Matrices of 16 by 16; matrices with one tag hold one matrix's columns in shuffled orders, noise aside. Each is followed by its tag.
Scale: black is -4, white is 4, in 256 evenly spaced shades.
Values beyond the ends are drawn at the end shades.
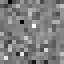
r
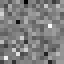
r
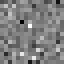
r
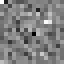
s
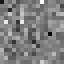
s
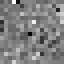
s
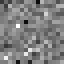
r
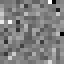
s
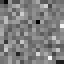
r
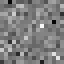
r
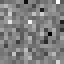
s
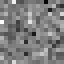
s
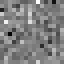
s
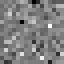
r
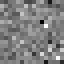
r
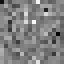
s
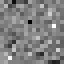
r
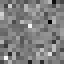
r
